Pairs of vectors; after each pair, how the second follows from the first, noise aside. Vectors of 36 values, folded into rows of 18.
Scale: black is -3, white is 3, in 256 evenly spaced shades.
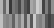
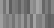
shrunk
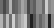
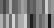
copied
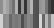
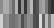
copied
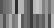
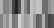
sign-scrambled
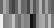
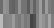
shrunk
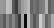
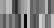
copied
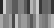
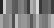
copied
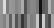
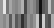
copied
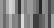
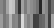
copied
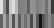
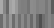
shrunk
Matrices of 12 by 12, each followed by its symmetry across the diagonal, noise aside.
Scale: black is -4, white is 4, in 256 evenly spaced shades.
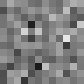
antisymmetric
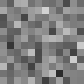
antisymmetric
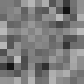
symmetric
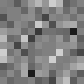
symmetric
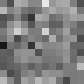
antisymmetric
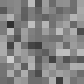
neither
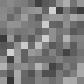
symmetric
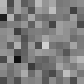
neither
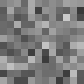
neither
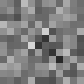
symmetric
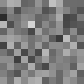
neither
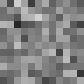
neither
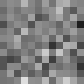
antisymmetric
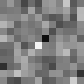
antisymmetric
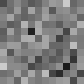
symmetric
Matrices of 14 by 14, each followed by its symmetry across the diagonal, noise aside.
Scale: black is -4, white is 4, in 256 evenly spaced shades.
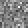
neither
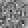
neither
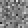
neither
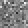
neither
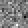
antisymmetric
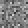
antisymmetric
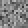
neither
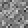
symmetric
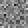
symmetric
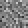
antisymmetric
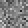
neither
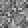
symmetric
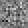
antisymmetric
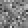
antisymmetric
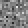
antisymmetric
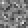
symmetric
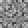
symmetric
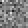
antisymmetric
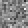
neither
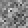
symmetric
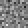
antisymmetric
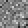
symmetric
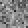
neither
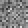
symmetric
